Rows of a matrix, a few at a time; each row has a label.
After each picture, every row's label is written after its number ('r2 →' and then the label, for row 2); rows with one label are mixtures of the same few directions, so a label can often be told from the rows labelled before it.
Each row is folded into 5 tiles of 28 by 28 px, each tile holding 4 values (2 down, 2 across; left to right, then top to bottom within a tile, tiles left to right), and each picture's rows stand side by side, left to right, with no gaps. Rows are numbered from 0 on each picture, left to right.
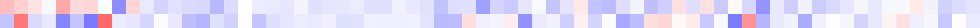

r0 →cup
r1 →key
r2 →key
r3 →cup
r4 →key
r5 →cup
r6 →key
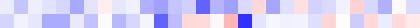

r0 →key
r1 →cup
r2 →key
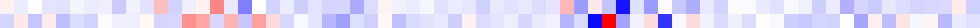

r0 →cup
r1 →key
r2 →key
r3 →cup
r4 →cup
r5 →key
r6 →cup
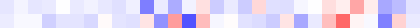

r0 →cup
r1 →cup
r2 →key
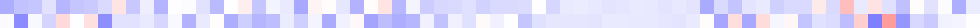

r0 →cup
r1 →key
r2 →key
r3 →cup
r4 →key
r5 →cup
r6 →cup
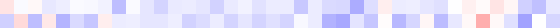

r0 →cup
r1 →key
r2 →key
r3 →key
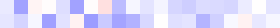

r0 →key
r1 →key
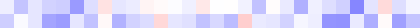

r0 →key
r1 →cup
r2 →key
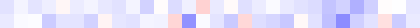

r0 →cup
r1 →cup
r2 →key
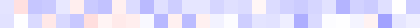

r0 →key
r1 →cup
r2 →cup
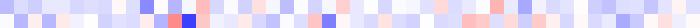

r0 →cup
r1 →cup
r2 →cup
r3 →key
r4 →key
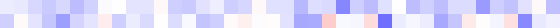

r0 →key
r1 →key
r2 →cup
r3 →cup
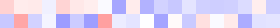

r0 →cup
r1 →cup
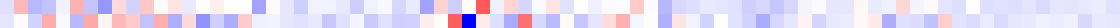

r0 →key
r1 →cup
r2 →key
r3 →cup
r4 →key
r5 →key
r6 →cup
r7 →cup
